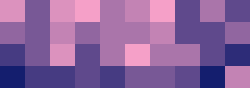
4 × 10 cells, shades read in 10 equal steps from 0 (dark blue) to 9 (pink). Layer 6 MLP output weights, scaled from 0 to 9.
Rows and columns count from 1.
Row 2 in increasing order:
3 3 4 5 5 5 6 6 7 7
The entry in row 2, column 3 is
7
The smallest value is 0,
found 2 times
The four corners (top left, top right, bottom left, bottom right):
8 3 0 7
